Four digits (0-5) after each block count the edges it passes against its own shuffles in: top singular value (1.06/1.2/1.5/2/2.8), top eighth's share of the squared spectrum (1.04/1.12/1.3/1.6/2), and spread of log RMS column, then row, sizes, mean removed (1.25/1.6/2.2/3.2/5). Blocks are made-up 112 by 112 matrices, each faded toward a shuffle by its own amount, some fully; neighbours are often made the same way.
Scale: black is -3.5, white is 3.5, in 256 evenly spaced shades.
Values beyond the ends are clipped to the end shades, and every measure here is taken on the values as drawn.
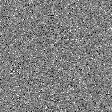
2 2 0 0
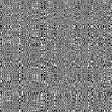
5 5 4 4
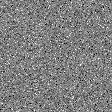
1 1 0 0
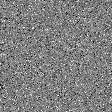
1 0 0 0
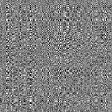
5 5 4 3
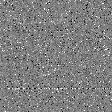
3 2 0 1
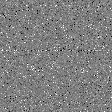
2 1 0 1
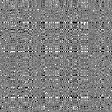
5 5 3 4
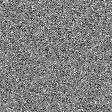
0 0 0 0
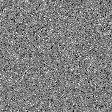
0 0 0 1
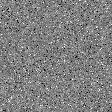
0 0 0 0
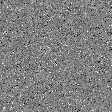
0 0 0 0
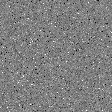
0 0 0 0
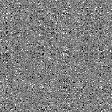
4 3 2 2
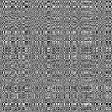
5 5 4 4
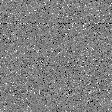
2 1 0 2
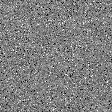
0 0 1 0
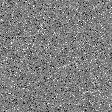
0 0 0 0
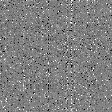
3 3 2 1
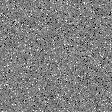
1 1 0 0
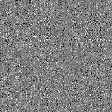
4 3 2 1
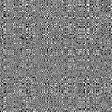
5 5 4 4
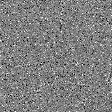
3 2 0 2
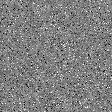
0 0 0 0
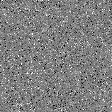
0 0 0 0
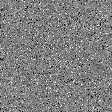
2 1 0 0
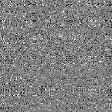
4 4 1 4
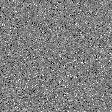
1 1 0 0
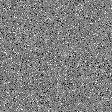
1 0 0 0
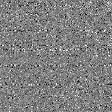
3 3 1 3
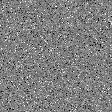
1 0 0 0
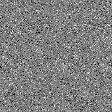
3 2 0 2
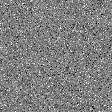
1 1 0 0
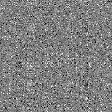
4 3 2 1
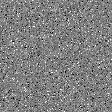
3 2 1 0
